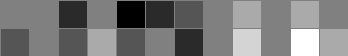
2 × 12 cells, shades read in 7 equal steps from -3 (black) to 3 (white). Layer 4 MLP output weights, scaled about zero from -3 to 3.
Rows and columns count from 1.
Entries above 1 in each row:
0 2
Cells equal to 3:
1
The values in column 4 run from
0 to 1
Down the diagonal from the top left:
0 0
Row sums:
-6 2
